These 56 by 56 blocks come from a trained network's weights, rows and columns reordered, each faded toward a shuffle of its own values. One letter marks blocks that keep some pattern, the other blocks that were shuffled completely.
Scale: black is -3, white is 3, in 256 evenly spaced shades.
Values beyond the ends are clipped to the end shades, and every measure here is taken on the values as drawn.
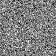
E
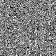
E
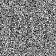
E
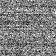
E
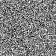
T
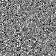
E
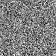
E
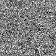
E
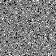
E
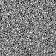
E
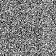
E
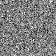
T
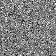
T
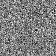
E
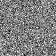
T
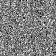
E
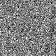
E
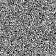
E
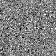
E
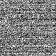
E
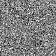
T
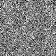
E
